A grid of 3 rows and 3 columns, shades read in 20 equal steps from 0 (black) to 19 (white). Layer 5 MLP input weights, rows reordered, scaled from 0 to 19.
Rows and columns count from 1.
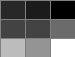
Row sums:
5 18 44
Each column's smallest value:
3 2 0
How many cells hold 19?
1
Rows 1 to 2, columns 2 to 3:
2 0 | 5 8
